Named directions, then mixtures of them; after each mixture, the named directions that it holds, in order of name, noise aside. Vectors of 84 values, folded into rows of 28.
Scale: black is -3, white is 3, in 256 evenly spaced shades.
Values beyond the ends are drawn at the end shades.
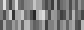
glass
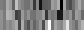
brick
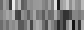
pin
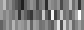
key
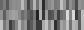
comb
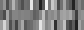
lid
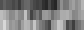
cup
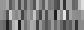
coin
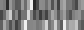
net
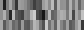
glass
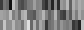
cup, glass, pin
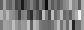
cup, key, pin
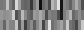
brick, net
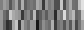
coin, comb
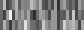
comb, glass, net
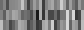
comb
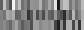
comb, pin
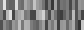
glass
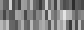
lid, pin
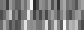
net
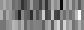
brick, key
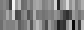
pin
